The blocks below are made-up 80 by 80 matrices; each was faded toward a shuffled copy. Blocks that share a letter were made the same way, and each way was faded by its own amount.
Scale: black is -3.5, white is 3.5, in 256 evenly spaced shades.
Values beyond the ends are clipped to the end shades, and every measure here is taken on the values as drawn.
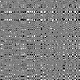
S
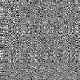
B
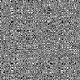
B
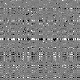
S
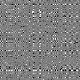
S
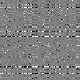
S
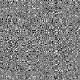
B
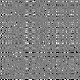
S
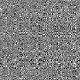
B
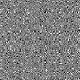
B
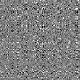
B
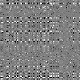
S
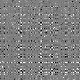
S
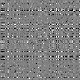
S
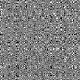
B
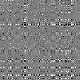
S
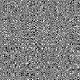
B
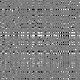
S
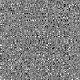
B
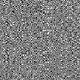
B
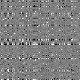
S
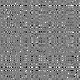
S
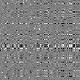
S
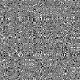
B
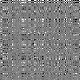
S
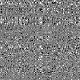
B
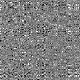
B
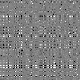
S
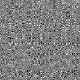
B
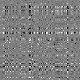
S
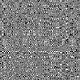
B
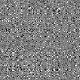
B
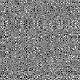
B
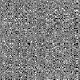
B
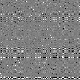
S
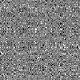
B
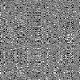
B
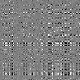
S
